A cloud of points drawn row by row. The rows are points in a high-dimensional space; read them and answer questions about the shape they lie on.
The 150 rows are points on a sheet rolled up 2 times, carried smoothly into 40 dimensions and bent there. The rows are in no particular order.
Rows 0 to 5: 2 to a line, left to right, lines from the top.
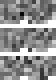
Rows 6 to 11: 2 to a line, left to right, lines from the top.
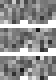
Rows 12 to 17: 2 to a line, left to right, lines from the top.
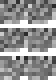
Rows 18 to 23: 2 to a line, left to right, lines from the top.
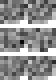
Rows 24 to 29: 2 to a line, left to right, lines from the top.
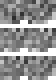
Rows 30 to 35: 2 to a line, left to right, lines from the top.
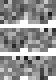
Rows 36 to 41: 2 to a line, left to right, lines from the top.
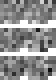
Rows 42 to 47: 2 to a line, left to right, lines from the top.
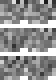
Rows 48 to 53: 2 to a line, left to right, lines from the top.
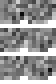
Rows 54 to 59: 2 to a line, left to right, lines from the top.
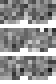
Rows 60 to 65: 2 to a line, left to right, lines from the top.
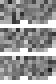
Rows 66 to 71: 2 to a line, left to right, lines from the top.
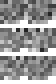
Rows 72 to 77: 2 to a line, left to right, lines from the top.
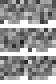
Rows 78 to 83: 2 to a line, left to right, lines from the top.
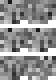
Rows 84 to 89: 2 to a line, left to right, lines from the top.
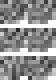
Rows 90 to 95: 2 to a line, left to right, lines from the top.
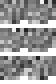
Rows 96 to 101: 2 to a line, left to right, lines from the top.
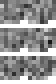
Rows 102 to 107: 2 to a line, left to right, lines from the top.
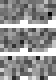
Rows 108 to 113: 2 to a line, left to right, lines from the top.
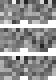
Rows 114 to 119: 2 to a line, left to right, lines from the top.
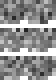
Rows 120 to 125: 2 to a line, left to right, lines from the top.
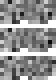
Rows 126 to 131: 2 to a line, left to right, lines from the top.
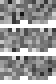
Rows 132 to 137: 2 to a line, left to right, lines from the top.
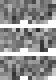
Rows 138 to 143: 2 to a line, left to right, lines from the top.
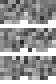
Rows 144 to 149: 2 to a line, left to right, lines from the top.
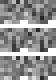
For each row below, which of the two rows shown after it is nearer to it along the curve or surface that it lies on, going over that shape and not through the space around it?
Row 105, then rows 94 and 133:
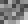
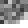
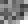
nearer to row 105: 94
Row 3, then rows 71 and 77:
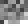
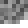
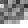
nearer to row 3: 77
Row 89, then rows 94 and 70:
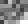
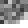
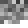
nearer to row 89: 94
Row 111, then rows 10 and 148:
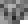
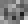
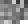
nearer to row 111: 10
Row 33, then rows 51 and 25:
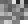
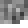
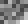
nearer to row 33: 25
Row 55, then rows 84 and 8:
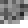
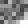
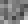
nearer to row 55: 84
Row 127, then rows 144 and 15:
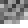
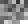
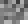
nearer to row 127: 144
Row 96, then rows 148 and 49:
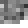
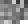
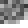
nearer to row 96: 148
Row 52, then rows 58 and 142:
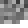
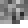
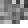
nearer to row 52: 142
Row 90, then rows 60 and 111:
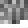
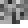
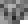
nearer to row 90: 111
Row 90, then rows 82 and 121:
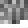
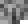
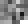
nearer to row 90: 82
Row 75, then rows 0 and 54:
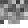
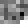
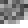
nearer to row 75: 54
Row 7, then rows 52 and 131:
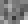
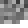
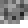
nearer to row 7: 52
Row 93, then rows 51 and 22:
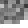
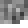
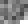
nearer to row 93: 22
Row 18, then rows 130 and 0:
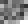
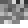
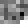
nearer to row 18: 0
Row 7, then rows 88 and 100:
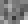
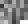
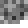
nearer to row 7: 88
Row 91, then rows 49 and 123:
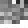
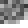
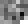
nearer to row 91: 49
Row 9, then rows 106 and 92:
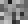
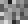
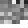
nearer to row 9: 106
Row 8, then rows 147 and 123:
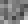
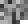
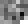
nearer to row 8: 123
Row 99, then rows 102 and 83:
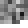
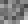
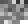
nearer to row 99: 102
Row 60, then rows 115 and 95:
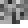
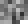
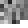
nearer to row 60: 95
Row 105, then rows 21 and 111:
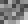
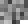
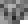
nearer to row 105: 111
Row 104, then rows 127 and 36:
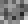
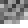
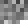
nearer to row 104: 127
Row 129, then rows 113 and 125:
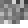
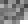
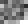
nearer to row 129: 113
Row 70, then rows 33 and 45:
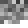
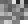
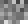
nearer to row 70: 33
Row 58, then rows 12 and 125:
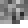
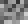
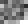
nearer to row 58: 125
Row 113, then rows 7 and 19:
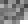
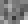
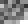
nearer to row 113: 7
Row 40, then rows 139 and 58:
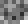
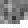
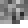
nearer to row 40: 58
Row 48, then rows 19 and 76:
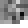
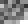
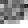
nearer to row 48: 76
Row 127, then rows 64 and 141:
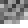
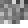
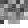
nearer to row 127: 141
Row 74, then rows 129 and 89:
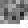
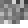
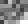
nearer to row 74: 89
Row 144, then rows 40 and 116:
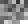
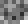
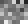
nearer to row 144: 116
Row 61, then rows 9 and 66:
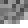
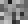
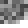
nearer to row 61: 66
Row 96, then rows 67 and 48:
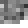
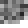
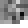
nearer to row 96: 48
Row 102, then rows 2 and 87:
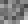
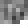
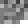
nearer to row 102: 87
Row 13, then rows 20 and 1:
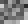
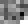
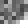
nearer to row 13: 1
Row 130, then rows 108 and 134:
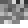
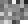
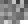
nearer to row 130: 108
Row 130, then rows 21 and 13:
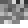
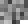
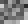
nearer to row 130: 13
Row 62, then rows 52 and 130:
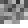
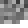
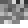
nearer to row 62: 130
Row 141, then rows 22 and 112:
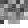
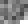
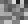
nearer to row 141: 112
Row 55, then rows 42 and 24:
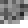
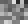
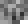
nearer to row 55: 24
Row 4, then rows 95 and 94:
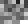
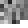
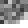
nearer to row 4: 94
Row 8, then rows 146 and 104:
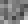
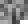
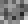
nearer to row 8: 146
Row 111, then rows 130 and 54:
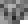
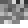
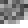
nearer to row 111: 54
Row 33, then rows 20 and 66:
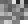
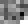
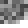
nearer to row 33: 66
